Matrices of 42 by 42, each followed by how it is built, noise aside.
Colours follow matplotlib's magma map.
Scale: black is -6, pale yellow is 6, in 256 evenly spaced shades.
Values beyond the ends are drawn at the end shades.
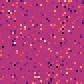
sparse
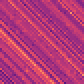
Toeplitz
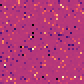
sparse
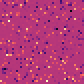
sparse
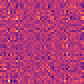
low rank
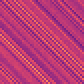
Toeplitz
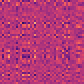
low rank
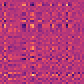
low rank
